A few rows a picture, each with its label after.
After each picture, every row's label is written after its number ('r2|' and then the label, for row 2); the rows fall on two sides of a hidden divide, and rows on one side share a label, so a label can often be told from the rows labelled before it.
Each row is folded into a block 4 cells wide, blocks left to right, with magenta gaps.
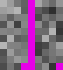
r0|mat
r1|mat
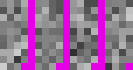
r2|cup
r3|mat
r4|mat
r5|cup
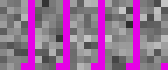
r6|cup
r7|mat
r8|cup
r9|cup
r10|cup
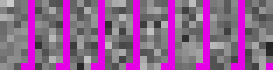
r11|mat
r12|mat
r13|mat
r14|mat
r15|mat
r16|cup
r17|mat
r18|mat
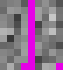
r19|cup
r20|mat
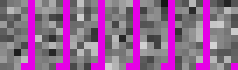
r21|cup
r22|cup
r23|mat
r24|cup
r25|mat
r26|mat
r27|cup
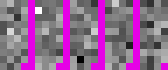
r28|mat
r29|cup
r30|mat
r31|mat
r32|mat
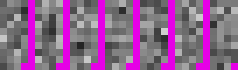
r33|mat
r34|cup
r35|mat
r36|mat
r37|mat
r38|cup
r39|mat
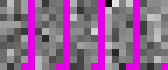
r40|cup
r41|cup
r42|mat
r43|cup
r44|mat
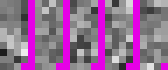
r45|mat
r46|cup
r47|cup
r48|cup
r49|cup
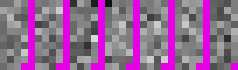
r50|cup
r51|cup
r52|mat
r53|cup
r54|cup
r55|cup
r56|cup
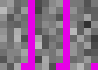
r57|mat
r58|cup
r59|mat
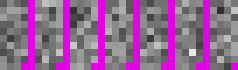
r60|mat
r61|cup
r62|cup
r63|cup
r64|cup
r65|mat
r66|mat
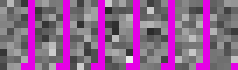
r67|mat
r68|mat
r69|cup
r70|mat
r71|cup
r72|mat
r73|mat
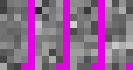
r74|mat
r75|cup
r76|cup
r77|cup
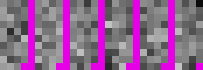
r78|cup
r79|mat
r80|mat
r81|mat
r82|mat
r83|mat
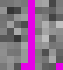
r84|cup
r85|mat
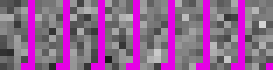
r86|mat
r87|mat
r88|cup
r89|mat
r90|cup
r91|mat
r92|cup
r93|cup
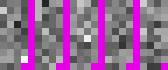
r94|mat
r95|mat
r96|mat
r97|mat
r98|cup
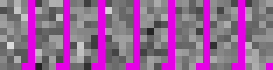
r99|cup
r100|cup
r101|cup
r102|mat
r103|cup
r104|mat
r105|cup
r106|cup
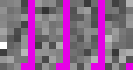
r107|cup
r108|mat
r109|mat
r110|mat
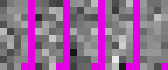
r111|mat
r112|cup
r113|mat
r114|cup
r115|cup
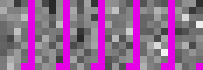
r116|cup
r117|mat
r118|cup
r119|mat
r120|cup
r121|mat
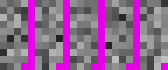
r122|mat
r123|mat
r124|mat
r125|cup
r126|mat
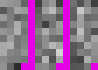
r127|cup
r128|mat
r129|mat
